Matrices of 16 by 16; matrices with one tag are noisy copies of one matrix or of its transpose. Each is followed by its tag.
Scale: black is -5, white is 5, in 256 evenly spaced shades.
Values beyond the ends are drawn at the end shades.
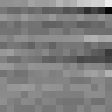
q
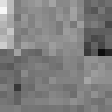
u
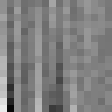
q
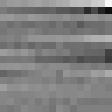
q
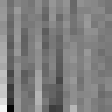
q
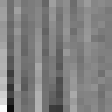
q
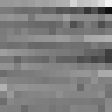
q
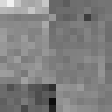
u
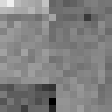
u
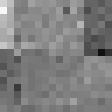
u
